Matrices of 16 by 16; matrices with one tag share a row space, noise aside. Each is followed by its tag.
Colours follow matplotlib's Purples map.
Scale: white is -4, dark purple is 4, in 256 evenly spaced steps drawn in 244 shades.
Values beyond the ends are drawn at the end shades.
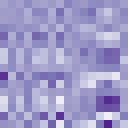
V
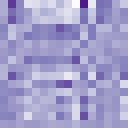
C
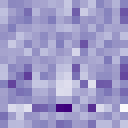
C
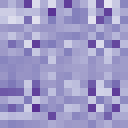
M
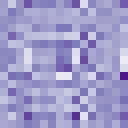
C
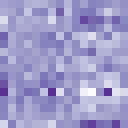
V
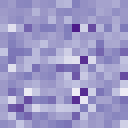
C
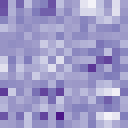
V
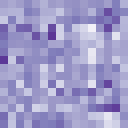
V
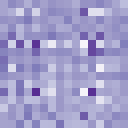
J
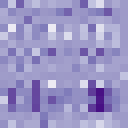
J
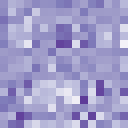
C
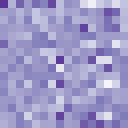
V
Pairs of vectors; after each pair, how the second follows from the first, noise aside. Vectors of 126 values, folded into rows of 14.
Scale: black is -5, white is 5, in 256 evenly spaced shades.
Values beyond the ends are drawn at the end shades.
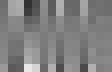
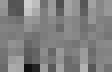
negated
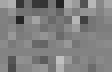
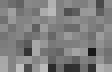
reversed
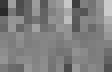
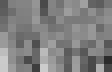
reversed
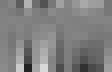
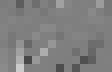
partly zeroed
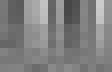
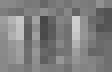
wrapped around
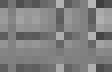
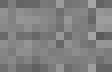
shrunk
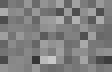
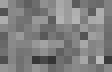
sign-scrambled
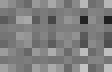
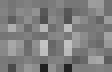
wrapped around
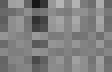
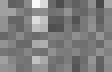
negated
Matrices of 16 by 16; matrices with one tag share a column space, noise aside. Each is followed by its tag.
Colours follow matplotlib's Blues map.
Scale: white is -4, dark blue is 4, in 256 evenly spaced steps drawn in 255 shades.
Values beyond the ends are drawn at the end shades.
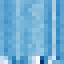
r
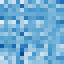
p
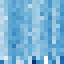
r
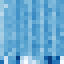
r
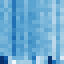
r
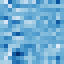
p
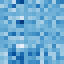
p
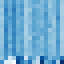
r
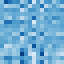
p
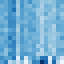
r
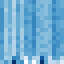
r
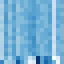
r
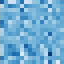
p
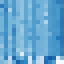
r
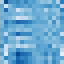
p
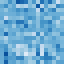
p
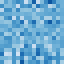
p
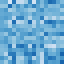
p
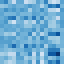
p
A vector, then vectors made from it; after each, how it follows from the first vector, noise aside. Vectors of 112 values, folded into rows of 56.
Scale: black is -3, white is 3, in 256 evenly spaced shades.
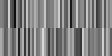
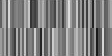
reversed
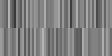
shrunk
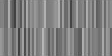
shrunk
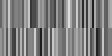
reversed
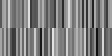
reversed
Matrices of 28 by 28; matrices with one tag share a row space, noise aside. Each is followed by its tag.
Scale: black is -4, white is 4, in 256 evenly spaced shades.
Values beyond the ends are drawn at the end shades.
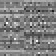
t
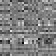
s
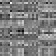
s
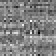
t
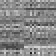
t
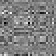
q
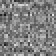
q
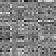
s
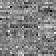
s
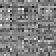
s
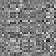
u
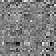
u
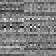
t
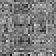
q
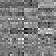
s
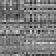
t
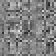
u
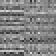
t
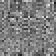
u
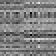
t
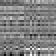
t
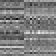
t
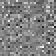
u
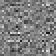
u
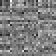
s
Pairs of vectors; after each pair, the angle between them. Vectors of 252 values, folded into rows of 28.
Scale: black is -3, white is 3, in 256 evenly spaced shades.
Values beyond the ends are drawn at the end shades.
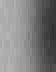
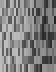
partly aligned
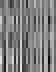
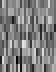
partly opposed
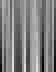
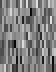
orthogonal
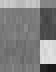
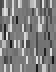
orthogonal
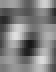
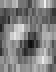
nearly parallel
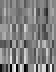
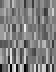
nearly parallel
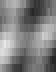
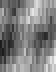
nearly opposite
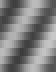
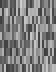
orthogonal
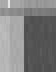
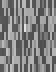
orthogonal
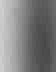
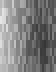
nearly parallel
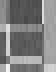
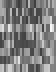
partly aligned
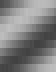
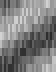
nearly parallel
